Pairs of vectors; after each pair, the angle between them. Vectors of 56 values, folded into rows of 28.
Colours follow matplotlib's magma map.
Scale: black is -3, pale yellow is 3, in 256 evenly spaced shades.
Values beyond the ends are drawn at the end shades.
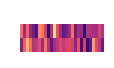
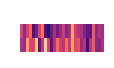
partly aligned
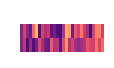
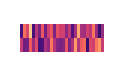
orthogonal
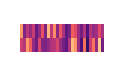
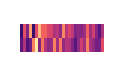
partly opposed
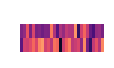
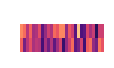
partly opposed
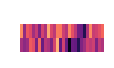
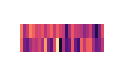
partly aligned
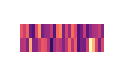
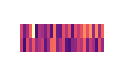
partly opposed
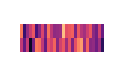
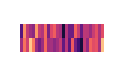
nearly opposite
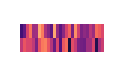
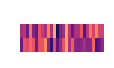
partly aligned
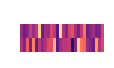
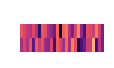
nearly opposite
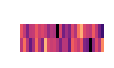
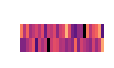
orthogonal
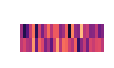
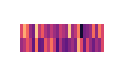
nearly opposite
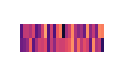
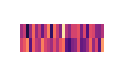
partly opposed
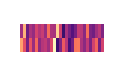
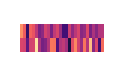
partly aligned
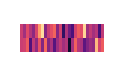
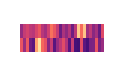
partly aligned
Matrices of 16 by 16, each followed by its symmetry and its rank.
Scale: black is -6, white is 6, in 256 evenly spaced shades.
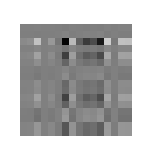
neither, rank one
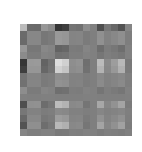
symmetric, rank one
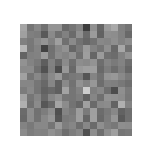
neither, rank three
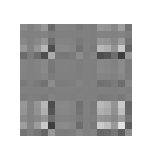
symmetric, rank one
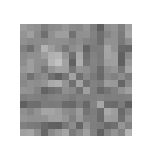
symmetric, rank three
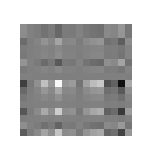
neither, rank one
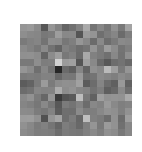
neither, rank three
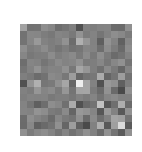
symmetric, rank three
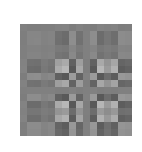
symmetric, rank one
